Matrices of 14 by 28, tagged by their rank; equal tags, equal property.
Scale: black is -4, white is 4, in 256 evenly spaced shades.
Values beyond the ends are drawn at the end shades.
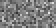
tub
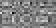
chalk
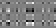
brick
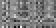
chalk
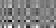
brick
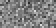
tub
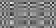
brick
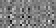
chalk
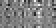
chalk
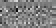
chalk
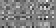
chalk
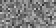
tub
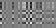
brick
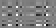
brick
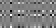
brick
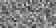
tub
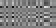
brick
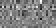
chalk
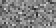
tub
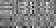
chalk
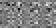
chalk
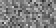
tub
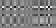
brick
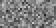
tub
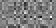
chalk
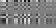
brick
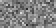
tub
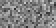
tub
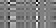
brick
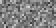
tub
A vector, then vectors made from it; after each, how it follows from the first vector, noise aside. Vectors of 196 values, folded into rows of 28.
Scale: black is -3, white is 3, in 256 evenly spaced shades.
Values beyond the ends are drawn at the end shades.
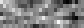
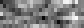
negated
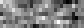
copied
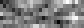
negated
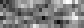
negated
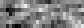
reversed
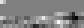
partly zeroed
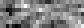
reversed
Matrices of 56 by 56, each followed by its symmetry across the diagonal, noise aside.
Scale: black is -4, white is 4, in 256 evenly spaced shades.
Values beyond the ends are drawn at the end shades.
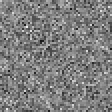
symmetric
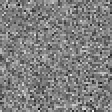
neither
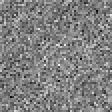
symmetric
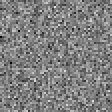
neither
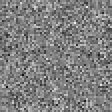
antisymmetric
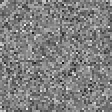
symmetric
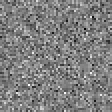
antisymmetric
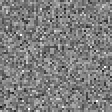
neither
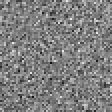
antisymmetric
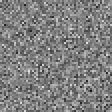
symmetric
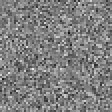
antisymmetric
